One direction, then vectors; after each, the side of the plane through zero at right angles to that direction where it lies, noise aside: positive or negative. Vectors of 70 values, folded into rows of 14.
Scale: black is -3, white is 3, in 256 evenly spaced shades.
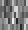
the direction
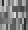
negative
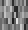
negative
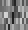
negative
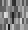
negative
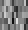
negative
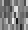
positive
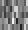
positive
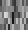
negative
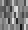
positive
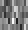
positive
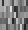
negative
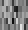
negative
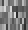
negative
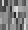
positive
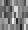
positive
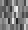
positive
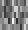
positive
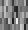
negative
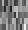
positive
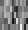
negative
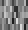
negative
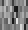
negative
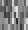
positive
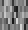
negative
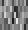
negative
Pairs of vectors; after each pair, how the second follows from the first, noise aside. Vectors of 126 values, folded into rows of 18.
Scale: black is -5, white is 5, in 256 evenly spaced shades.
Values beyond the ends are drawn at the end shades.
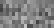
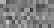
shuffled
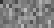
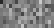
copied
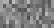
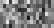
scaled up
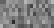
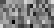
scaled up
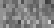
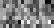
scaled up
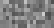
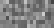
copied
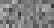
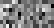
scaled up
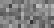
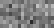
copied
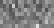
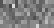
copied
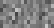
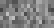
shuffled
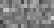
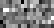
scaled up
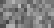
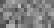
copied
